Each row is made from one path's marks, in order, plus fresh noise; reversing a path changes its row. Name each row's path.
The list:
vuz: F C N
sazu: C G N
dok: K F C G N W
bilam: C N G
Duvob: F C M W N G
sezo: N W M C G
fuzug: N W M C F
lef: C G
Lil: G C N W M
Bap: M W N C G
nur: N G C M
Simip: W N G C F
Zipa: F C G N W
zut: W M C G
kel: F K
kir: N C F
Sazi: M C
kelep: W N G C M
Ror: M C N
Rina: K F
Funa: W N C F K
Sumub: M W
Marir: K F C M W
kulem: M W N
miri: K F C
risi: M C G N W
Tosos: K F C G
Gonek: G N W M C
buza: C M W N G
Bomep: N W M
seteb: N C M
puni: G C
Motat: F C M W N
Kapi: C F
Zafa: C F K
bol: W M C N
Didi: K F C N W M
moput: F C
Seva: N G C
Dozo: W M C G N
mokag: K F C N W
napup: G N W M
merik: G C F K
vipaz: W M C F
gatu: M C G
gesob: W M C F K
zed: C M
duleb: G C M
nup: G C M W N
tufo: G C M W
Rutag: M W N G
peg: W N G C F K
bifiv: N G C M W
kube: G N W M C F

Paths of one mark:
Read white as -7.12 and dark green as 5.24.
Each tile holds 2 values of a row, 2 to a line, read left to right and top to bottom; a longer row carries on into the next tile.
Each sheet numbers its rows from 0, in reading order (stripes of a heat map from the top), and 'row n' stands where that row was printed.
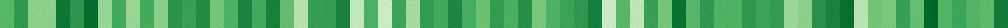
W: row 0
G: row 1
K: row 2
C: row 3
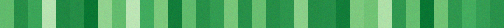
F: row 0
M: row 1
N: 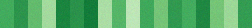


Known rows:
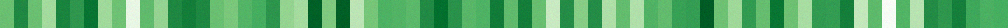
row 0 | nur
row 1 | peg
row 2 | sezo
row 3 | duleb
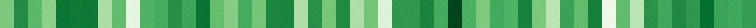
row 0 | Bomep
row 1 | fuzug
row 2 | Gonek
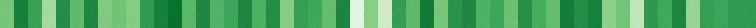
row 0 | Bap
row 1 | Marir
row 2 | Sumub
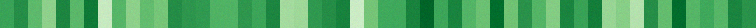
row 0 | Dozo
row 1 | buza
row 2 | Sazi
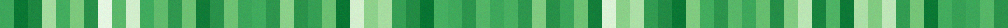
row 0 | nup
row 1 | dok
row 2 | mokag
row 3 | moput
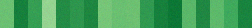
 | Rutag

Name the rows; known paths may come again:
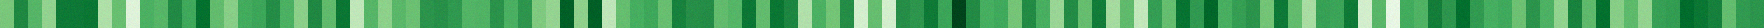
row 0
Bomep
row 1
Dozo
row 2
Funa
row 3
kube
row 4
vipaz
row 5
Lil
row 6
Simip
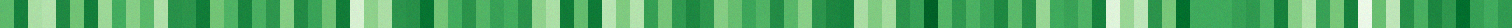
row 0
zut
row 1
mokag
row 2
Seva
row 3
Kapi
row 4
miri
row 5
Gonek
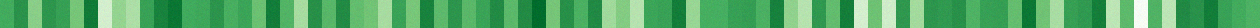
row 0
dok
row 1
gatu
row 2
Ror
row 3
puni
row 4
duleb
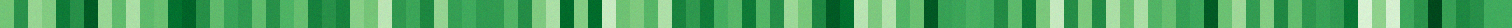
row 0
kelep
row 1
Sumub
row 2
gesob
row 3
zed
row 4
sezo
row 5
Didi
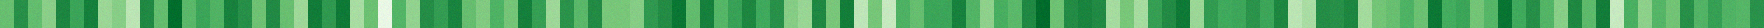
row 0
Sazi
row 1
seteb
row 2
Bap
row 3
bifiv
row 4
kulem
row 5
lef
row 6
bol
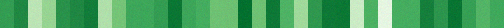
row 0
bilam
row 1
napup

